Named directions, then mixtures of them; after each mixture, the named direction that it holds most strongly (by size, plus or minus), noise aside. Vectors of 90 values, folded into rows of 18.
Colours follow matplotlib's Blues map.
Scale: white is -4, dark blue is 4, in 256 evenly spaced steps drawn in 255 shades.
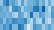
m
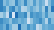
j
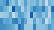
m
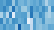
j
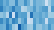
j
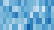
m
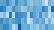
j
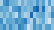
m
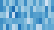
j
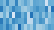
j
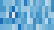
j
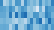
m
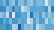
j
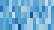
m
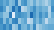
j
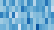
j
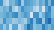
m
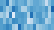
j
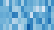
m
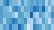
m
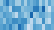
m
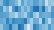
m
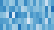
j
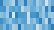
j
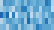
j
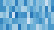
j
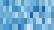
m
